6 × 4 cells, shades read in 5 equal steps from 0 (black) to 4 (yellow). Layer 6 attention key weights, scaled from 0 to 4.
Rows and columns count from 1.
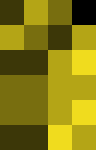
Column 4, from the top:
0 3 4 3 4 3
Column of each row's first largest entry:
2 1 4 3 4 3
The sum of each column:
10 11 16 17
